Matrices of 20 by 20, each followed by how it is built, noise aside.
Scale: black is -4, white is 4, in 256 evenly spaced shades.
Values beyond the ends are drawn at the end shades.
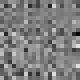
low rank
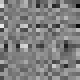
low rank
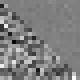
lower triangular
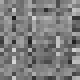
low rank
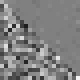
lower triangular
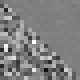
lower triangular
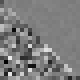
lower triangular
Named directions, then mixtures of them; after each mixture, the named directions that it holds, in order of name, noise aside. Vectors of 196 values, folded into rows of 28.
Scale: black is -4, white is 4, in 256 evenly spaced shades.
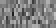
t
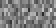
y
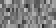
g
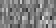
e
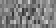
e, t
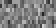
g, y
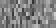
t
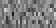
t, y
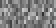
y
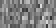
e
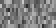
g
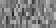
t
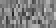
t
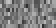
g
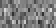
t, y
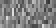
g, t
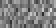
y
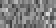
e, y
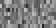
g
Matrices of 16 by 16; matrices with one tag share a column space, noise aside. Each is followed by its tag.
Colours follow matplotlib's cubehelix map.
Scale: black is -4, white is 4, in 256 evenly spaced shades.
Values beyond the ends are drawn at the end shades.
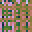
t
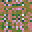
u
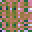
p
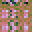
t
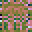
u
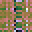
p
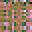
t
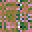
u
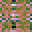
u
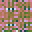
p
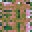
t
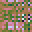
u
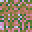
u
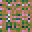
u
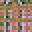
t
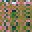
t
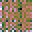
p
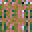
t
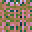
t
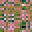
u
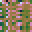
t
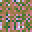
u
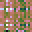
p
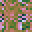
u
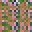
t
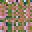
t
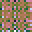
p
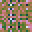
u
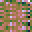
t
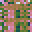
t
